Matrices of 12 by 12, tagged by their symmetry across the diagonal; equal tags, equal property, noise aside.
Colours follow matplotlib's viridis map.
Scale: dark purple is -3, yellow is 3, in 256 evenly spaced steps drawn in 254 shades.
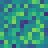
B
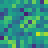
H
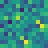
B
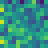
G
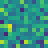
H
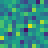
G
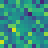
G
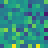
G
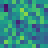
H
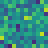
G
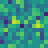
H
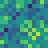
B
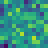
H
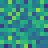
B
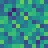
B
